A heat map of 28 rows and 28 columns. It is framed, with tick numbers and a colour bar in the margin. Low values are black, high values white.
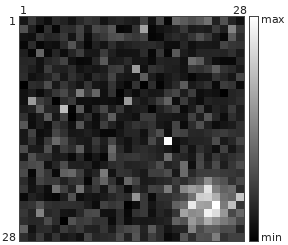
Mirror symmetry: none. Odd rows or columns: none. Bumps: one, in the bottom right. Histogram: skewed, a long tail of high values. Average level on the scale: 20%.
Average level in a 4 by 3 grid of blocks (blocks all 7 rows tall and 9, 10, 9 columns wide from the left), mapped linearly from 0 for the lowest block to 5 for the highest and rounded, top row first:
001 / 100 / 111 / 115
